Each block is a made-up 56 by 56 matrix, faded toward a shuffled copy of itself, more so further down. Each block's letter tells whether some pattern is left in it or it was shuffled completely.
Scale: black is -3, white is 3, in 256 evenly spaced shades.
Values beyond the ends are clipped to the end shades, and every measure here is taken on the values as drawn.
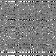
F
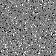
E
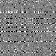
F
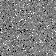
E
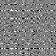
F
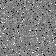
E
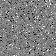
E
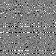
F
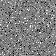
E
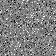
E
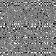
F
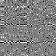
F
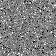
E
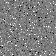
E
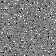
E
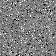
E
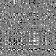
F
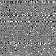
F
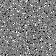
E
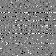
F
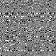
F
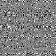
F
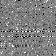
F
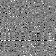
F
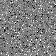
E
